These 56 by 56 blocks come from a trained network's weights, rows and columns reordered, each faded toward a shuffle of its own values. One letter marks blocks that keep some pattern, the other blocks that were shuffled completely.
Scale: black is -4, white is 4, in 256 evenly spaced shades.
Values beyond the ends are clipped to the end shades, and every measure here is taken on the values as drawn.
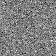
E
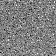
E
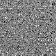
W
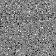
W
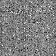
W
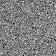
E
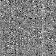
W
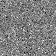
E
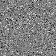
E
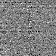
W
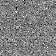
W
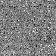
W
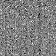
W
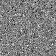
E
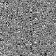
W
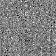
W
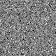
E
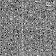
W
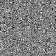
W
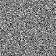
W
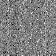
W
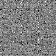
W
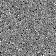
E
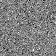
E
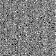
W
